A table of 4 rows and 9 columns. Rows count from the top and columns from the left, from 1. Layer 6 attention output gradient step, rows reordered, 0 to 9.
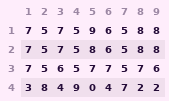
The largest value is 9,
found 2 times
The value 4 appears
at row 4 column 3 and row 4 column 6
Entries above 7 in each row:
3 3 0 2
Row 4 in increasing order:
0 2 2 3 4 4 7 8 9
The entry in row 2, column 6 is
6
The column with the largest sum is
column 8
